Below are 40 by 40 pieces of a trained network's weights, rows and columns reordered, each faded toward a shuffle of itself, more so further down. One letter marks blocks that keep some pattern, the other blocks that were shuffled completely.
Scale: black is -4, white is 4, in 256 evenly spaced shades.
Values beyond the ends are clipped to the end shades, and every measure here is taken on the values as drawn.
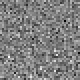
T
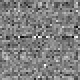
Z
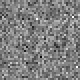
Z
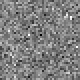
T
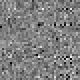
Z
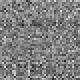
Z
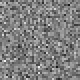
T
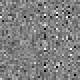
Z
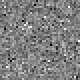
T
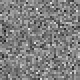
T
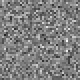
T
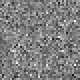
Z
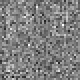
Z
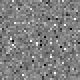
T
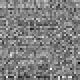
Z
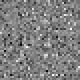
Z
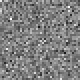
T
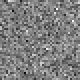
T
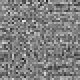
Z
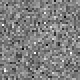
T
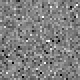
T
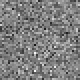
T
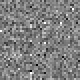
Z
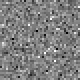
T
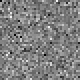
T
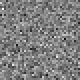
T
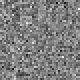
Z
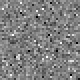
T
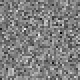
Z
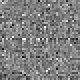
Z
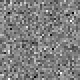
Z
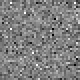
Z
